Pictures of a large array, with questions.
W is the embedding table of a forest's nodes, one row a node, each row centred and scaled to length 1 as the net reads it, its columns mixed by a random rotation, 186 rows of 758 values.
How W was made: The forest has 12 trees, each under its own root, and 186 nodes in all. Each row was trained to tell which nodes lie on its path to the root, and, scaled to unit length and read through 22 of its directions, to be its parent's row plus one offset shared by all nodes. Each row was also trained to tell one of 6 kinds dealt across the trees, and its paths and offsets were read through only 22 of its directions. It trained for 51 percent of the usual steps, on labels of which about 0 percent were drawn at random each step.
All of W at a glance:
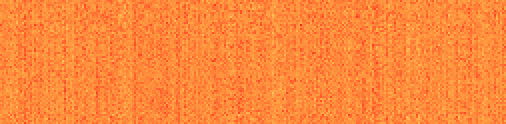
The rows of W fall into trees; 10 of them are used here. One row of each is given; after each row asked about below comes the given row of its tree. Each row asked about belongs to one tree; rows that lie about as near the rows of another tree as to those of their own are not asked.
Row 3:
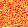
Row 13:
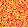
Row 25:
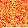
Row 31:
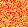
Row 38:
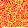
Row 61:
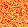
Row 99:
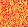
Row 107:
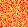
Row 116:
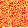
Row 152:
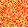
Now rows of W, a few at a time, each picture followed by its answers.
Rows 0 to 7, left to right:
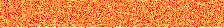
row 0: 99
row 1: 107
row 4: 152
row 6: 38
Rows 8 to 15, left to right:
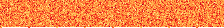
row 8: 38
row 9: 38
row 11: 107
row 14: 25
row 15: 99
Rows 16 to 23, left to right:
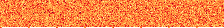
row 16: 99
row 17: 61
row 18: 25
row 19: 3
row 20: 61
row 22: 3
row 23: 31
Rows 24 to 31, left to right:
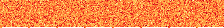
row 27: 107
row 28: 13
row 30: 107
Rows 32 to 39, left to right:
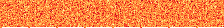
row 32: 3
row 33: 38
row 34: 152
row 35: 152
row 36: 99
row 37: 38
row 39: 38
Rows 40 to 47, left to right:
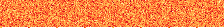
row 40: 13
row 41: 99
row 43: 25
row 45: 99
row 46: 3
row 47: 152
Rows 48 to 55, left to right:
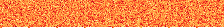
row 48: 61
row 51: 25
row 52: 107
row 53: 3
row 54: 13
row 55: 107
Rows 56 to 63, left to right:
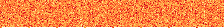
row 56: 31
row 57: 152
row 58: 13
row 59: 99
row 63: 152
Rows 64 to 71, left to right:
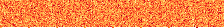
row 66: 61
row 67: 99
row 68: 152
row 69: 13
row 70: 13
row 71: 116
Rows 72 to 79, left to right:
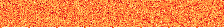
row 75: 152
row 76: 38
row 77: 25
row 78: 3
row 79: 107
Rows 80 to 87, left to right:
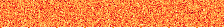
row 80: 152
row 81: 25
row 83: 13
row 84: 152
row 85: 31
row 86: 13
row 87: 116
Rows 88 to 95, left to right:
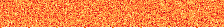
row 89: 38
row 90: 38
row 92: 31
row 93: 13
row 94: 3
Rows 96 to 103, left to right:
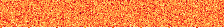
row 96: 25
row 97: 107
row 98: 25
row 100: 31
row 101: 61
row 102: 152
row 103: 38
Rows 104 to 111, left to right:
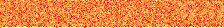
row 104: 13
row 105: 13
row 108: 99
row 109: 152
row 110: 3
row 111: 3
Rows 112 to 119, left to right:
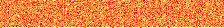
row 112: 99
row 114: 38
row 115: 13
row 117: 61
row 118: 38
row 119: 61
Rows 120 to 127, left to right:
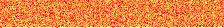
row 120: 38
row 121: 38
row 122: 25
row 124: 107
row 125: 152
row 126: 99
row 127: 13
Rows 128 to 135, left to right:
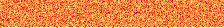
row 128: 25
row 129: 13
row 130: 38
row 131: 61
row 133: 38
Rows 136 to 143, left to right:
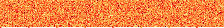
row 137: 152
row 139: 61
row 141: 107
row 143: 152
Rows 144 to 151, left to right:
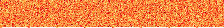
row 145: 152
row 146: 31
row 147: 99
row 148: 38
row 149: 13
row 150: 13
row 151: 61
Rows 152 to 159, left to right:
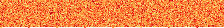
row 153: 116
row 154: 116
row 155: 152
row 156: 61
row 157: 13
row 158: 38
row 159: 116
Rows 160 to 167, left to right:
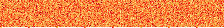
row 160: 152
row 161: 38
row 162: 152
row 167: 38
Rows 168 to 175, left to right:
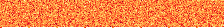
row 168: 116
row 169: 116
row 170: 152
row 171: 25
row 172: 107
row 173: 99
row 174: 3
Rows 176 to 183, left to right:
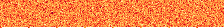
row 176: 38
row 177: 25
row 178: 152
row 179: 13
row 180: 99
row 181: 31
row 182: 13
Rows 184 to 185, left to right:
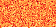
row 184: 3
